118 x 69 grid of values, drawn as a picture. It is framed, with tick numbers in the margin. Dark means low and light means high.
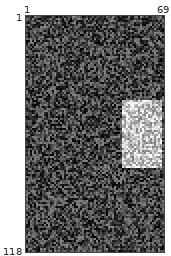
Overall the values sit about 30% of the way up the scale. There are no regular stripes. An odd patch, higher than its surroundings, sits in the middle right. The ninth with the highest average is the middle right.
